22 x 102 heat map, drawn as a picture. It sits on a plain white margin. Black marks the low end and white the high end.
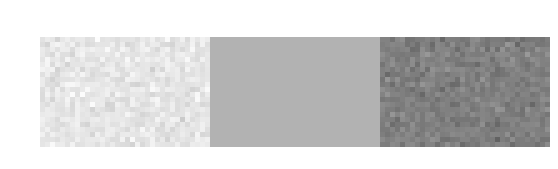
It is made of 1 by 3 panels. Panel 1,1: very high, fine-grained, faint in contrast. Panel 1,2: high, flat. Panel 1,3: middling, fine-grained, faint in contrast.
